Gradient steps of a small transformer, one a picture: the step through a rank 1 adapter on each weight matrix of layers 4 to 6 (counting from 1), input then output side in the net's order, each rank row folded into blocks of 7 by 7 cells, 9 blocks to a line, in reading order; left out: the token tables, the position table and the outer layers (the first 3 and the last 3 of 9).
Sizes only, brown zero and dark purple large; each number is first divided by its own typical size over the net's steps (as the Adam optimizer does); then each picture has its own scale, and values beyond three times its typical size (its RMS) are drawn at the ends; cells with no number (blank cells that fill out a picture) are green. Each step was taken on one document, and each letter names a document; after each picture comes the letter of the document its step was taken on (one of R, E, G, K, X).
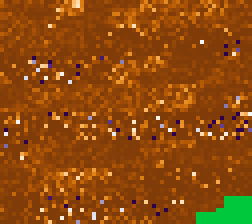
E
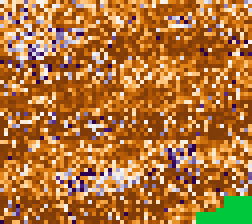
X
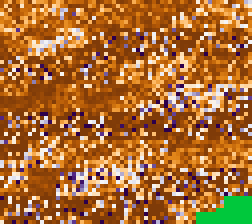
X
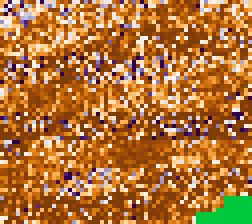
X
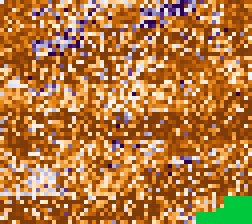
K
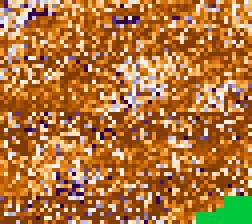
X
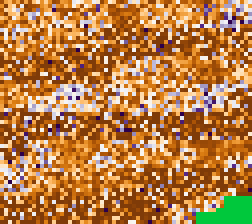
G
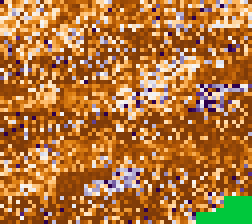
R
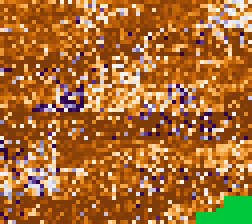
K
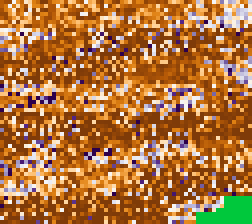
G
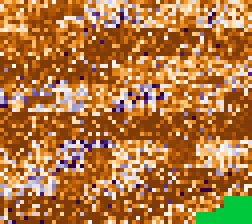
K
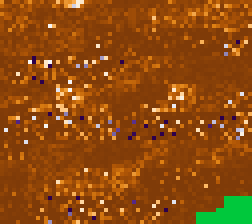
E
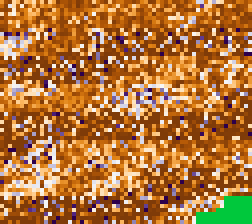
G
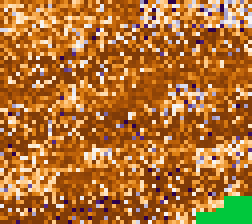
R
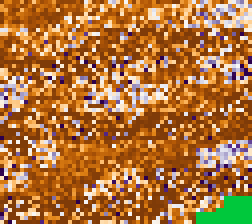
K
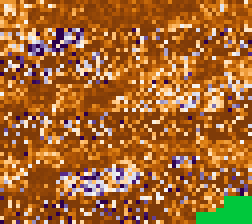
X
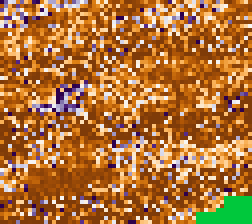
R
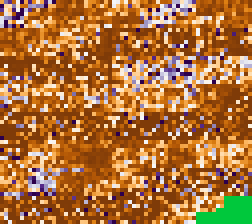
K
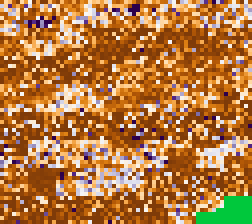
G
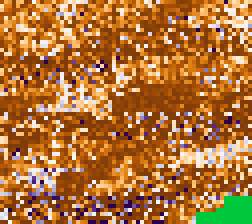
K
